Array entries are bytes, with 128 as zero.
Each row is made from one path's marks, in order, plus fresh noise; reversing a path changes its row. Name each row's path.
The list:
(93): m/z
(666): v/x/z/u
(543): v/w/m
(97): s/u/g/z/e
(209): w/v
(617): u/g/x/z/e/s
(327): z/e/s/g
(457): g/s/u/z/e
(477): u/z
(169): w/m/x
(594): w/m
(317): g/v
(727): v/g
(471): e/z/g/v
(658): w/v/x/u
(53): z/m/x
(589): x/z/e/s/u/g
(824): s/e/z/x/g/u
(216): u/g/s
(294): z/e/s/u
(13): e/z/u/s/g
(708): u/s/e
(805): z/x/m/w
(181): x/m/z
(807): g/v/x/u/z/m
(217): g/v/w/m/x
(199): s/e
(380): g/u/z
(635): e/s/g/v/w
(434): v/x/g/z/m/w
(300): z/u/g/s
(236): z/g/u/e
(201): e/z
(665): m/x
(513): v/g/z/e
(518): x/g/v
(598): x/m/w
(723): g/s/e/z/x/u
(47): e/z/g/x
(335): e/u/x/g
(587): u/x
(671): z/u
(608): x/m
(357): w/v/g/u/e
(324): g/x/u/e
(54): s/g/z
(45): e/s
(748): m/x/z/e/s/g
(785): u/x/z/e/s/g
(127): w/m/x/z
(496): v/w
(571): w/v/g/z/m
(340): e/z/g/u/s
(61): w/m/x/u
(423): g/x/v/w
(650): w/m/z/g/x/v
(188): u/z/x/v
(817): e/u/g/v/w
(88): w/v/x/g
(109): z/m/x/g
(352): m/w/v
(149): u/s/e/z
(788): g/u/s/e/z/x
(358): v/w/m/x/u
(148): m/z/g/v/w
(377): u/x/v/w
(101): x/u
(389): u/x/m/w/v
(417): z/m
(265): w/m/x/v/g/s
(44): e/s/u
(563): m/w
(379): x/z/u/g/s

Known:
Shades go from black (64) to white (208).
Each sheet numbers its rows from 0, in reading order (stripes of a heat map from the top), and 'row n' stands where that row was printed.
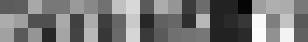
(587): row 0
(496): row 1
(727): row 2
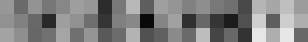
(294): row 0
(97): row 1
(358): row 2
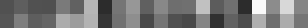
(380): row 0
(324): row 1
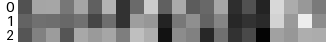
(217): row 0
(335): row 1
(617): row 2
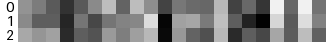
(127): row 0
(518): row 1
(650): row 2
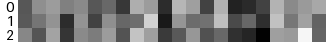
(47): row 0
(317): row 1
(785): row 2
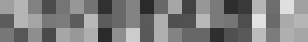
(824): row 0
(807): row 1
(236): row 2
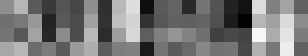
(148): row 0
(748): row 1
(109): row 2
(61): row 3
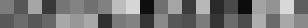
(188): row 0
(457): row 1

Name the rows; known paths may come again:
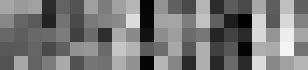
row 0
(650)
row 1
(518)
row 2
(13)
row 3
(477)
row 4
(340)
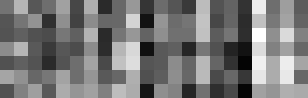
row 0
(423)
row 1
(317)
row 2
(380)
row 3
(148)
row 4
(93)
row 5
(358)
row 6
(617)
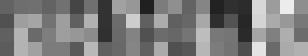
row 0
(335)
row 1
(217)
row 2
(723)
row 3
(807)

